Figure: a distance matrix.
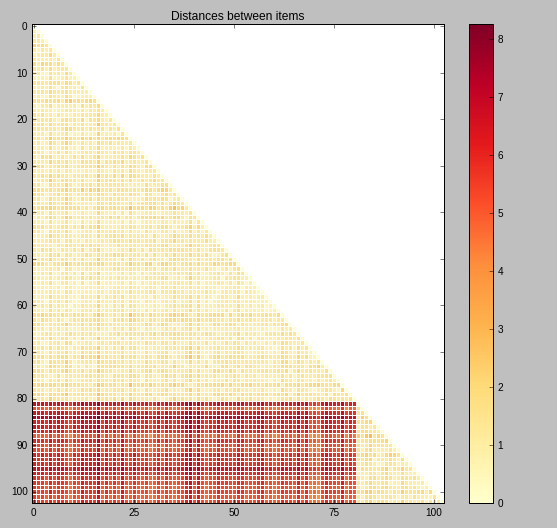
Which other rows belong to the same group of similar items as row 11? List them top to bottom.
0, 1, 2, 3, 4, 5, 6, 7, 8, 9, 10, 12, 13, 14, 15, 16, 17, 18, 19, 20, 21, 22, 23, 24, 25, 26, 27, 28, 29, 30, 31, 32, 33, 34, 35, 36, 37, 38, 39, 40, 41, 42, 43, 44, 45, 46, 47, 48, 49, 50, 51, 52, 53, 54, 55, 56, 57, 58, 59, 60, 61, 62, 63, 64, 65, 66, 67, 68, 69, 70, 71, 72, 73, 74, 75, 76, 77, 78, 79, 80
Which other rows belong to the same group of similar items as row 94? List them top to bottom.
81, 82, 83, 84, 85, 86, 87, 88, 89, 90, 91, 92, 93, 95, 96, 97, 98, 99, 100, 101, 102
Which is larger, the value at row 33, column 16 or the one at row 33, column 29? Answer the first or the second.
the first
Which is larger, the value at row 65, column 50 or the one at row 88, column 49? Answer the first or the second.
the second
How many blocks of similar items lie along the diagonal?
2
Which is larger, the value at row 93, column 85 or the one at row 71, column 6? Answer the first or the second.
the second
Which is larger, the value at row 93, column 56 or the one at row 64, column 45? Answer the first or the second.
the first
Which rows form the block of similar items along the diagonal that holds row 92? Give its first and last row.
81 to 102
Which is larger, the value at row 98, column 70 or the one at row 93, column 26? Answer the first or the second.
the second
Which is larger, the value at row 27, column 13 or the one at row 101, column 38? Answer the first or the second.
the second
